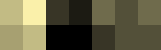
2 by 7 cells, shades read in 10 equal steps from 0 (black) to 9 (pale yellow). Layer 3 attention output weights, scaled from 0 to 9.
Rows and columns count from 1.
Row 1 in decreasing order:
9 7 4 4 3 2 1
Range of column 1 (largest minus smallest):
1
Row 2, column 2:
7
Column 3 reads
2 0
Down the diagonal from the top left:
7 7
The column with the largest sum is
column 2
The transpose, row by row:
7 6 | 9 7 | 2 0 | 1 0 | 4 2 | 3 3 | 4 3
